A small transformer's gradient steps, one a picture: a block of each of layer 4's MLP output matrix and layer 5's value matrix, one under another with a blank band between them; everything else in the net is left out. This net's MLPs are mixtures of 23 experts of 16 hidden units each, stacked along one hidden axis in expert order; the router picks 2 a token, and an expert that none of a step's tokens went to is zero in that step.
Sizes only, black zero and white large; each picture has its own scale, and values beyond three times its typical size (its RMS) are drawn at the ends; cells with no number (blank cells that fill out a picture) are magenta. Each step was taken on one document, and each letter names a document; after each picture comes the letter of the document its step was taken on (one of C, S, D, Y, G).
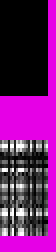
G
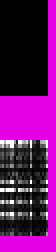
G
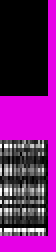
G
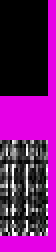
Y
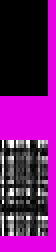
G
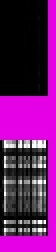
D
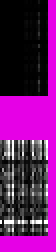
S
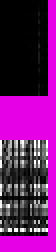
D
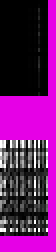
D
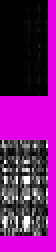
S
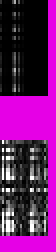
S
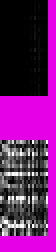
S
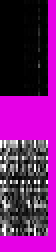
D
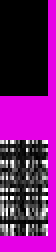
Y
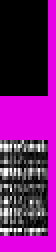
G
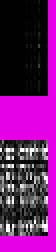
S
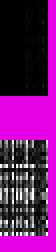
Y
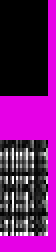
Y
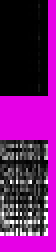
S
